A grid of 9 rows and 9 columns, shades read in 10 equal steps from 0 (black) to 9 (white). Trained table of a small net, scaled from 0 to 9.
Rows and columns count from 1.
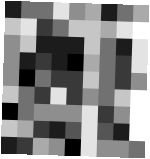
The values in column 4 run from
1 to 8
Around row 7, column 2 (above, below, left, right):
4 6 0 5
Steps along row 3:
up down same same up down down up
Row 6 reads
7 4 2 8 2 5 4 7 9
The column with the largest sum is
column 9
